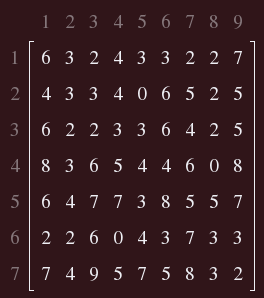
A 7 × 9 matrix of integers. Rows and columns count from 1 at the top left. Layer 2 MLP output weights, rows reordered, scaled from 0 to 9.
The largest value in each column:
8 4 9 7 7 8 8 5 8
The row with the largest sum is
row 5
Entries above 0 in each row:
9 8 9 8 9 8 9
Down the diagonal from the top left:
6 3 2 5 3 3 8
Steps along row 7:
down up down up down up down down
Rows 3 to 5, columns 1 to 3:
6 2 2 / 8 3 6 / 6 4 7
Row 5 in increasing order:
3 4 5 5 6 7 7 7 8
